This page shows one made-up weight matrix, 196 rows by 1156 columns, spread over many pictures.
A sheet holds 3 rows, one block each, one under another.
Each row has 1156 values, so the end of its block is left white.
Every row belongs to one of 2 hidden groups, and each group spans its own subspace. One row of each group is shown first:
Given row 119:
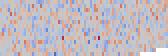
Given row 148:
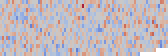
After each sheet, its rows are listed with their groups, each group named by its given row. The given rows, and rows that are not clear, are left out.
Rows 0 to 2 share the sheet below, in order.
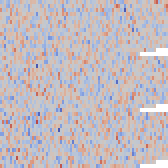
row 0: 119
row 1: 148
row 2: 148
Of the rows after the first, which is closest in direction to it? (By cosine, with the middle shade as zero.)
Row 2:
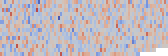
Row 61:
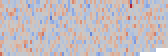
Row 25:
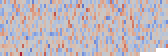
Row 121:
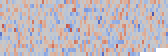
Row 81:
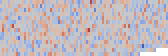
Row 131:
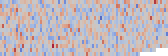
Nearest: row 61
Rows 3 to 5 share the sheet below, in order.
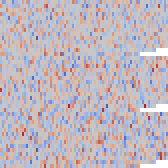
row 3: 148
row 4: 119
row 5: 148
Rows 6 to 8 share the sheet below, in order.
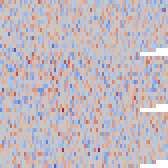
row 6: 119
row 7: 148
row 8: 119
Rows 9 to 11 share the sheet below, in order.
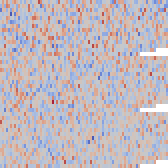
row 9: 119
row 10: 119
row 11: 119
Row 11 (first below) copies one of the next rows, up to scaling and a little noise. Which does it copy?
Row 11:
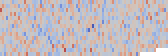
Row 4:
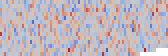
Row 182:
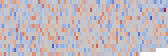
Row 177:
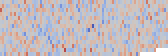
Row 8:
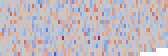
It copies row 177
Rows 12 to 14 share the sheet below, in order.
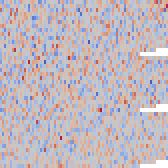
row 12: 119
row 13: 148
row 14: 148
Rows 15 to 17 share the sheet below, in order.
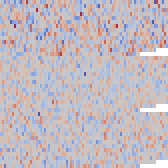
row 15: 148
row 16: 119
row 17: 148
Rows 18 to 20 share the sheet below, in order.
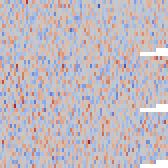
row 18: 148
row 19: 119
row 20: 119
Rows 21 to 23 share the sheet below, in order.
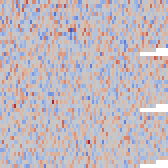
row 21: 148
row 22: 119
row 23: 119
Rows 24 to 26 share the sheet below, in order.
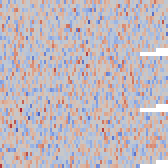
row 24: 119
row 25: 148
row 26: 148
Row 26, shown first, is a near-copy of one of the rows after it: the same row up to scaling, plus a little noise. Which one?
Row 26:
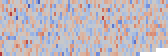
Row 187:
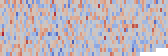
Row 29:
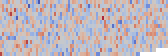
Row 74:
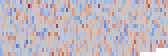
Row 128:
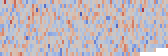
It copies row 29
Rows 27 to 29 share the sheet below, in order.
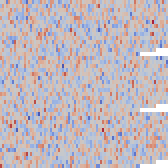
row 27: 148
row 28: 119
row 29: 148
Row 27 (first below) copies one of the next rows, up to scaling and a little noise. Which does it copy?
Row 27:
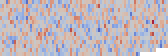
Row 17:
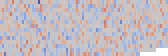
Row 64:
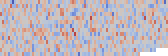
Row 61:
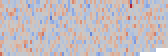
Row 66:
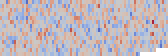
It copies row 66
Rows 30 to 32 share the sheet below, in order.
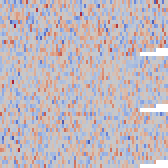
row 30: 148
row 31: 119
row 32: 119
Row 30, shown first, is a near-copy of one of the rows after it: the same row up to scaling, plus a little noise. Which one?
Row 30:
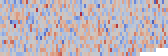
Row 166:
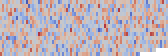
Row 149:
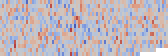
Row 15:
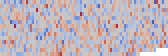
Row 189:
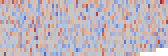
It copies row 15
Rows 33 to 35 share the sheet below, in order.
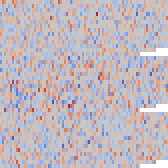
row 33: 148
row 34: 119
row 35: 119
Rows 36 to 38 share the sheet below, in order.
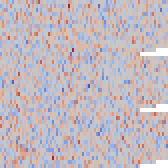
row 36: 148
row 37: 119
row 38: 119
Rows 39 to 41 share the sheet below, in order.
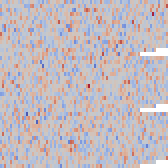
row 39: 119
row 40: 119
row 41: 148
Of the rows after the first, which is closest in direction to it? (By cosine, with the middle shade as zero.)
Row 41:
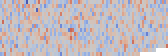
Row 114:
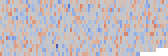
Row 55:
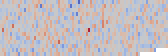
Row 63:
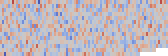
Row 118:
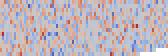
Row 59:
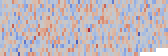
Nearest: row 118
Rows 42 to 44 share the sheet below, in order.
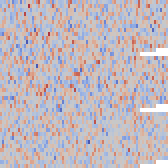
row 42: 148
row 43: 148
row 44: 119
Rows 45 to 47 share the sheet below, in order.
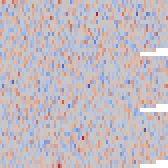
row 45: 148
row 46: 119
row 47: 148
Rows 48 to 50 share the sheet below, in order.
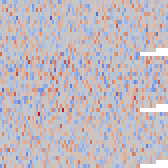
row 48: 148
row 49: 148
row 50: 148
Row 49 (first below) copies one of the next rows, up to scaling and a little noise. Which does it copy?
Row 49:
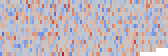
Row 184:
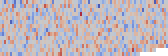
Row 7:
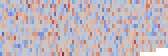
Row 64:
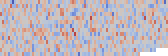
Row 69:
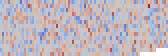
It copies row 7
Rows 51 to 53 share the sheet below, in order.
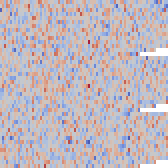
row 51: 119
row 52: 119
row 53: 119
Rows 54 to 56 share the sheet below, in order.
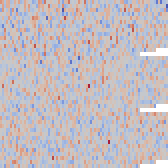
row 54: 119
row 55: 119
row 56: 119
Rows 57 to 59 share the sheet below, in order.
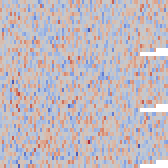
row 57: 119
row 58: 119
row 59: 119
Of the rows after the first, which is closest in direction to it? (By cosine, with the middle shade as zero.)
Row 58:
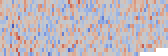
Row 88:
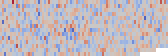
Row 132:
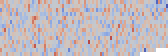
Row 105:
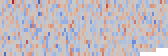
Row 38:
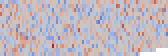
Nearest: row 38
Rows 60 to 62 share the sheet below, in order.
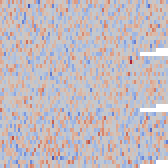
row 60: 148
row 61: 148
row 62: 119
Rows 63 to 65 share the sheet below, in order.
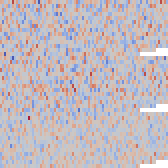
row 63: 148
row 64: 148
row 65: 148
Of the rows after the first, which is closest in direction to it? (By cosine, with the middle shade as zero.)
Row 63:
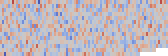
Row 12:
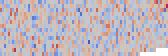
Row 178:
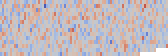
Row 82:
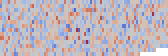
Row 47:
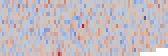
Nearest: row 47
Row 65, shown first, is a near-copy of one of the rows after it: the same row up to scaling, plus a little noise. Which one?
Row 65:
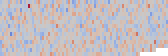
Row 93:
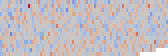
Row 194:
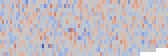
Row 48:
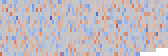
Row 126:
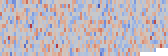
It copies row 93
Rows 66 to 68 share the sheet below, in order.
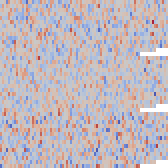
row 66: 148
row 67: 148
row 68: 148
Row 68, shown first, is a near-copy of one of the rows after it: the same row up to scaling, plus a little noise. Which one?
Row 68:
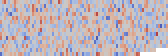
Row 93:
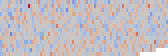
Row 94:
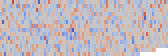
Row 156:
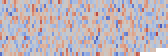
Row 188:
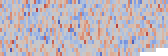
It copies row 156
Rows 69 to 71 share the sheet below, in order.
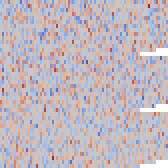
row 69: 148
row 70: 148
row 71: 119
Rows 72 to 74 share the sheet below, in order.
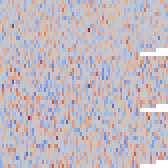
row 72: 119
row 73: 119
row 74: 148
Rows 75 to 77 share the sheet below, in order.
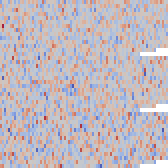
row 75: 119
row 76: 148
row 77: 148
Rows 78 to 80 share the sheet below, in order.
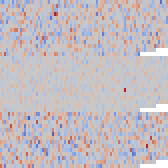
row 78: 148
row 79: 148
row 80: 148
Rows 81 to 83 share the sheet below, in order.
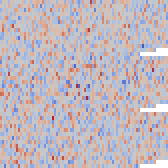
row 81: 119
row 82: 119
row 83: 119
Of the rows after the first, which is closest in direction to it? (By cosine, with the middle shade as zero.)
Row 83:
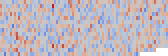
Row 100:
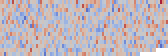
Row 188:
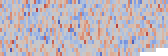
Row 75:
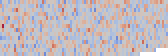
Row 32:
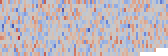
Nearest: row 32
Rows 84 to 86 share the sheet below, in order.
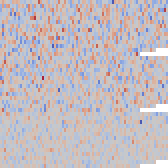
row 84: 119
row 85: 148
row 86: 119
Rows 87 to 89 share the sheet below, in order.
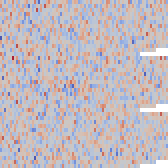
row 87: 148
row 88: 148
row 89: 119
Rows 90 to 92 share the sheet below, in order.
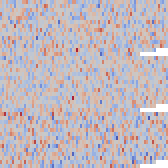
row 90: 148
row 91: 148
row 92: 148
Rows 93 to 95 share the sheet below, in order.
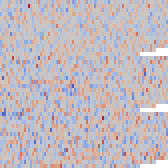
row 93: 148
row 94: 148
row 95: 148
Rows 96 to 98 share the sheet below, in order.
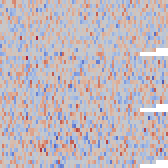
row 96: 148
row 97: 148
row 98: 148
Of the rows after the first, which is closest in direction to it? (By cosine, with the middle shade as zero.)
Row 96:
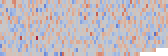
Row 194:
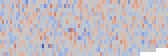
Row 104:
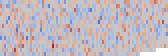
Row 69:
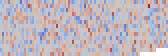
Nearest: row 69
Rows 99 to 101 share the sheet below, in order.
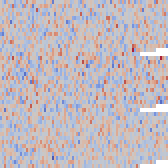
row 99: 148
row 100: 148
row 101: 119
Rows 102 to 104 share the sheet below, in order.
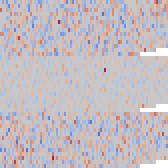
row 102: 119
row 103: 119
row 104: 119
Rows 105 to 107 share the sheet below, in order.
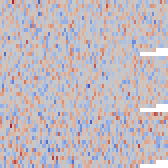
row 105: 148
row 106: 119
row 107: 119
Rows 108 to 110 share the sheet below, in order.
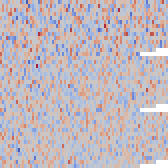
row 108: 148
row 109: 148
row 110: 119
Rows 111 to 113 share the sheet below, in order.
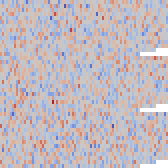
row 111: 148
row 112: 119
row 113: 148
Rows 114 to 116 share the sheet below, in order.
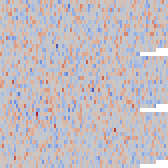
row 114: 148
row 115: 119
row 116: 148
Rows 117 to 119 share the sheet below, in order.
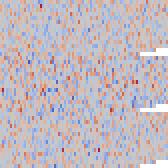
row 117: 119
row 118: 148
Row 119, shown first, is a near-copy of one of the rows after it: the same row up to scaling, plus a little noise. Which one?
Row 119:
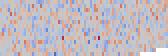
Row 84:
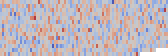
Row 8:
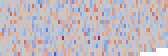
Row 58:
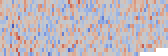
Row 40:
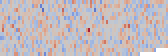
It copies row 8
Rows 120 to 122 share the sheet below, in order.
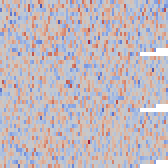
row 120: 119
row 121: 119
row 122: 119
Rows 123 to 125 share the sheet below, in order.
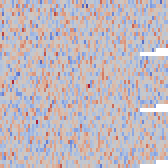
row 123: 148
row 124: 119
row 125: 148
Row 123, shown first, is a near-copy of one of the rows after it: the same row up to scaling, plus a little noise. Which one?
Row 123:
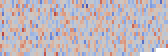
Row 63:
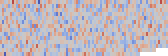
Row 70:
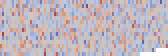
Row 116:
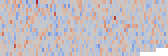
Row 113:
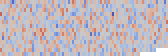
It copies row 70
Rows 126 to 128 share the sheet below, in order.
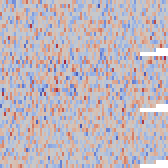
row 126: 148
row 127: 148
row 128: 148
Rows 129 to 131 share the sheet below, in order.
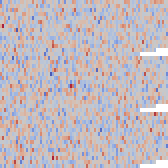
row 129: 119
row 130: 148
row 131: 119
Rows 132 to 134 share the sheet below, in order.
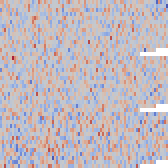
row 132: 119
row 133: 148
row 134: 119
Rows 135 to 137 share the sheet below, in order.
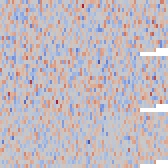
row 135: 148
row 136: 148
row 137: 119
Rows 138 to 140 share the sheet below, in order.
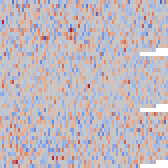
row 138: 148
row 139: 119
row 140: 119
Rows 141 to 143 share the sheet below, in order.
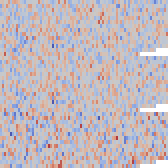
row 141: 119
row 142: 119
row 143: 148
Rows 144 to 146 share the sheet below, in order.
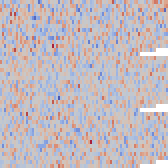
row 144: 119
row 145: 119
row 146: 148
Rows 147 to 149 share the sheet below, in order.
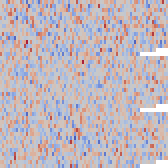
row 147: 148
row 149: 148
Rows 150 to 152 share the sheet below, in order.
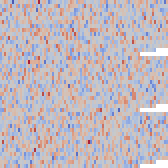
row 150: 148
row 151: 148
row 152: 119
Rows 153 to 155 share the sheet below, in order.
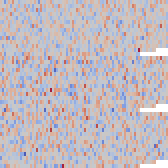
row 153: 148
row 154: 148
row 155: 148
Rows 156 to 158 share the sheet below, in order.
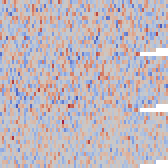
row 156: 148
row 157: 119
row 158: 119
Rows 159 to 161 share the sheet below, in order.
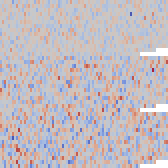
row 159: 148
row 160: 119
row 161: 119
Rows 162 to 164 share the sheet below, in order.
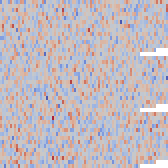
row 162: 119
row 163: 148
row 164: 119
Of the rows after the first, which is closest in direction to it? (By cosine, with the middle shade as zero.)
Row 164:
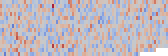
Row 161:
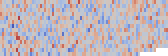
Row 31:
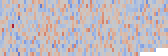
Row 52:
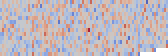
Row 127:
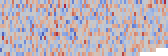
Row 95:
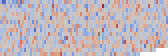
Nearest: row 161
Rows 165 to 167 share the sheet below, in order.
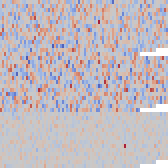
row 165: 119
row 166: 148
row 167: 148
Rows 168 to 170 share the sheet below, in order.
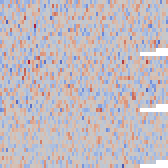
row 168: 148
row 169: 148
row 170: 148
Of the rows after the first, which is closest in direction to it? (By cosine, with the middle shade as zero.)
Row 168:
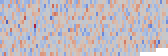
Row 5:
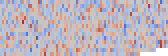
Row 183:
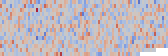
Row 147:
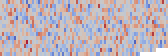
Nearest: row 5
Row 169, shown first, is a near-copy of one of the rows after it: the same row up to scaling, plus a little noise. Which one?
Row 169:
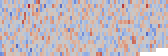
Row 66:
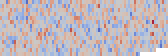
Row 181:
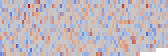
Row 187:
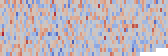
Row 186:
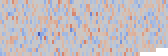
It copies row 181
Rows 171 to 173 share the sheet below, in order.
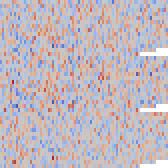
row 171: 119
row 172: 119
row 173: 119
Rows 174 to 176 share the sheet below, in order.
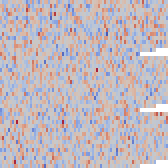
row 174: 148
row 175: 148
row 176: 119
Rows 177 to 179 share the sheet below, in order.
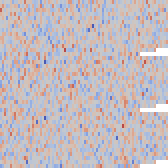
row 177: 119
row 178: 148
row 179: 148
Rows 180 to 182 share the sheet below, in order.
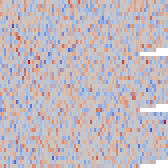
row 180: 119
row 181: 148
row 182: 119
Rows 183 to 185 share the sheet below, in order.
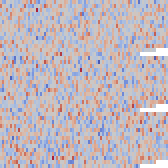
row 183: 148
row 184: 148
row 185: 119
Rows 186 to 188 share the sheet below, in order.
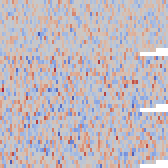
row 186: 148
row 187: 148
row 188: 148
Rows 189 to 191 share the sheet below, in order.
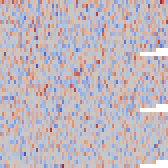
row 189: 148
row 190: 148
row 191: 148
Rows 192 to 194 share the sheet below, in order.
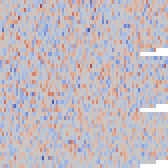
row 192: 119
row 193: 119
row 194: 148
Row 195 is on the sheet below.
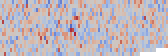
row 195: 148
